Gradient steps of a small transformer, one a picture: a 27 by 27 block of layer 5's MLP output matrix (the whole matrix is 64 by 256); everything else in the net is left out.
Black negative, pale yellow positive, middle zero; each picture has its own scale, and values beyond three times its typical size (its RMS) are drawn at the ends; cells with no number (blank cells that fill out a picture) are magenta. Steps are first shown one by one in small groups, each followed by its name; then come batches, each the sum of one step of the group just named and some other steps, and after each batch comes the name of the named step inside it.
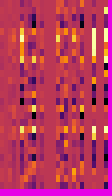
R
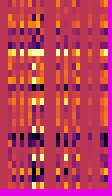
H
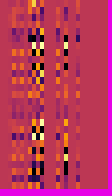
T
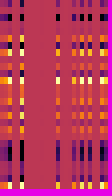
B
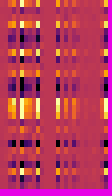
T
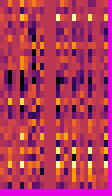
T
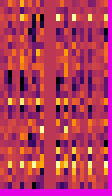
H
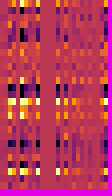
B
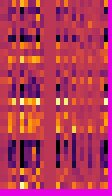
B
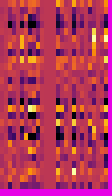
R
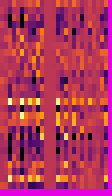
B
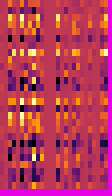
H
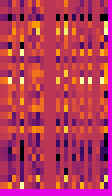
B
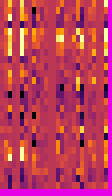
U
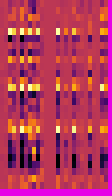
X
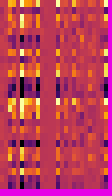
U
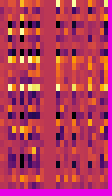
X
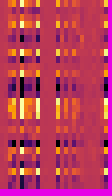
U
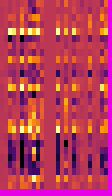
X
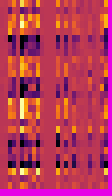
X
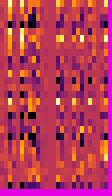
U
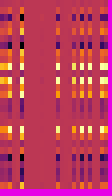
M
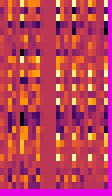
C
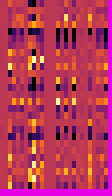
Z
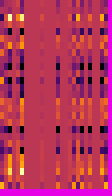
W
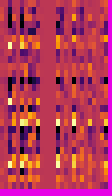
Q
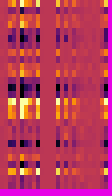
Q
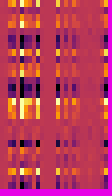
Z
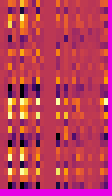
Z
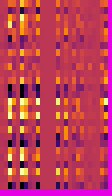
M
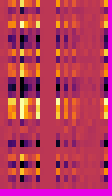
Q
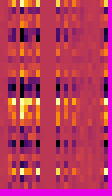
Q
